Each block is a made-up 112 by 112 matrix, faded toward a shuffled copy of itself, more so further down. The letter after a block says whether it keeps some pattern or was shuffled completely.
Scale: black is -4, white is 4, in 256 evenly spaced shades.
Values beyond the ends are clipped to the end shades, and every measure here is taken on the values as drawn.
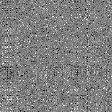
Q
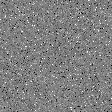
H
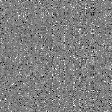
Q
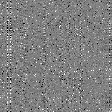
Q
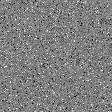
H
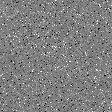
H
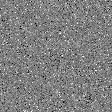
H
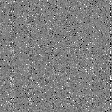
Q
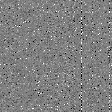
Q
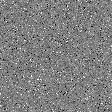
H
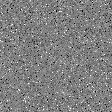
H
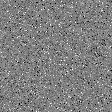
H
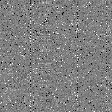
Q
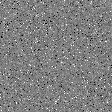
H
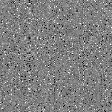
Q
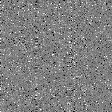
Q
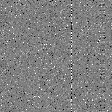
Q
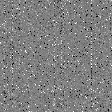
Q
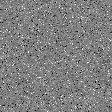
H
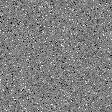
H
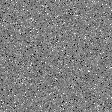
H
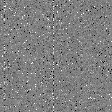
Q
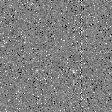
Q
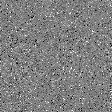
Q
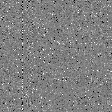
Q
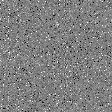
Q
